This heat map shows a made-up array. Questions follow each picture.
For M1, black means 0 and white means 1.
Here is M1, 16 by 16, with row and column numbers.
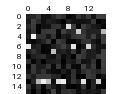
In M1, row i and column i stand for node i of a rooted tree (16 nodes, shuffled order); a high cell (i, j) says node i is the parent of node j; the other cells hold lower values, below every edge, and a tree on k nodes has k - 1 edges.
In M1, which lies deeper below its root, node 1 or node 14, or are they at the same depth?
node 1
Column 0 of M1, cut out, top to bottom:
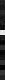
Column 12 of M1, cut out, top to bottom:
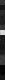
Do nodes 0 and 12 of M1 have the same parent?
yes
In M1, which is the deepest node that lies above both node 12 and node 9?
6
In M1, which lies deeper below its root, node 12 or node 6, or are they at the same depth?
node 12
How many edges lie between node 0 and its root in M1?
2
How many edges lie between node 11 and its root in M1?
1
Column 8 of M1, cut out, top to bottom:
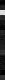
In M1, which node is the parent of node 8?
2
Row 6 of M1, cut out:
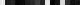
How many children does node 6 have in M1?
3
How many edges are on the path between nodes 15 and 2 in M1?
3
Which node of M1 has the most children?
13
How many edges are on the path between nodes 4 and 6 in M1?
2
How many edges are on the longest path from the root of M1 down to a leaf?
2
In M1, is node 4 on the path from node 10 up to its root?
no
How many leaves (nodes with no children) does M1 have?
10
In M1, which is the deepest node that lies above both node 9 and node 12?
6
